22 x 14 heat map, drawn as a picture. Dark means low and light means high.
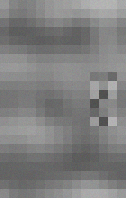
Horizontal stripes repeat 3 times down the table. In the middle right lies a patch that is rougher than the rest. Values change most from cell to cell in the middle right.
